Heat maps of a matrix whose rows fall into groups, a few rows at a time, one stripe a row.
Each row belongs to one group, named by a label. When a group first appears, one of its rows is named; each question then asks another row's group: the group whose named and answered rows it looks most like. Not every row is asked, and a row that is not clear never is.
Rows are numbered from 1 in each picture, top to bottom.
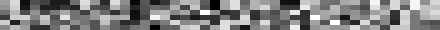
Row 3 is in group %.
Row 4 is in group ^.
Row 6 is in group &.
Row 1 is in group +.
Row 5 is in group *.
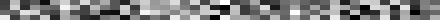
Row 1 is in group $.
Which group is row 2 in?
%
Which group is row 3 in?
%
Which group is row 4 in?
*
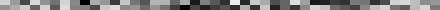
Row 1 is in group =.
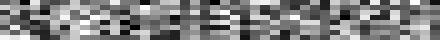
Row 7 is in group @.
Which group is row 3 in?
$
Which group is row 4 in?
=
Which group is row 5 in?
@
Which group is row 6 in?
+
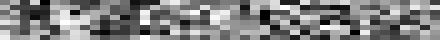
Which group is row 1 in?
+
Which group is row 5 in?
$
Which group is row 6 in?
*
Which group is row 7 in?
*
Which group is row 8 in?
$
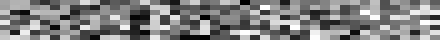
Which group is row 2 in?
^
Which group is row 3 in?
=
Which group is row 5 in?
=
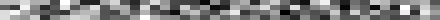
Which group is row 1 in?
^
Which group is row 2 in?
%
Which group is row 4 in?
$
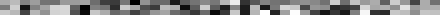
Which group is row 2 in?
=
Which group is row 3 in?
=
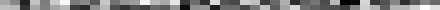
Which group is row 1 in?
$
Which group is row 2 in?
=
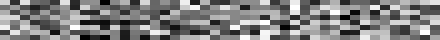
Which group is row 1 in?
%
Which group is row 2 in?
&
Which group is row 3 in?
*
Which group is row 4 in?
$
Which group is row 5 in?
*
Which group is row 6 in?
@
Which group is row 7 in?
^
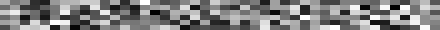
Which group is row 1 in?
@
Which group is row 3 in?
&
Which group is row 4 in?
+
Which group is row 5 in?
=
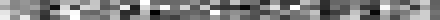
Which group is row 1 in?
@
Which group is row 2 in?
%
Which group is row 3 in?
@
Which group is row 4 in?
@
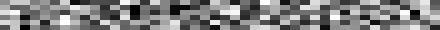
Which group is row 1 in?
^
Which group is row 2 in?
@
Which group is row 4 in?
%
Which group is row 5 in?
$
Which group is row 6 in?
+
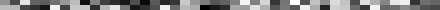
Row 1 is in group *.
